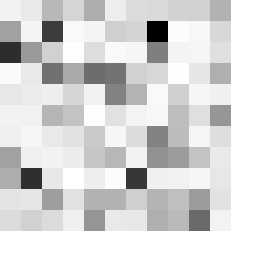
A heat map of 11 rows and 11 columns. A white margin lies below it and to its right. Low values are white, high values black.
The middle left is the smoothest part. No overall slope runs across the table. Values change most from cell to cell in the top left. Overall the values sit about 20% of the way up the scale.
